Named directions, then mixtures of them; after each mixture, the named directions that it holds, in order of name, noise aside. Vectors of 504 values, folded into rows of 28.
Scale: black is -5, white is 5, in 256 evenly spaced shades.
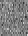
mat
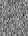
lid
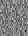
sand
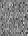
lid, mat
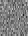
lid, mat, sand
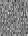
lid, mat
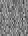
mat, sand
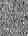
mat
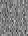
mat, sand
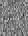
lid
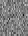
lid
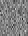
sand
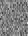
mat, sand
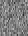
lid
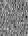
lid, mat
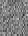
lid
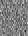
sand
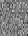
lid, mat, sand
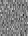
lid, mat, sand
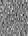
lid, mat, sand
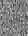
mat, sand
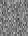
lid, sand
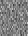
mat, sand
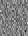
sand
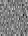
lid, mat, sand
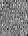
mat, sand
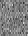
lid, mat
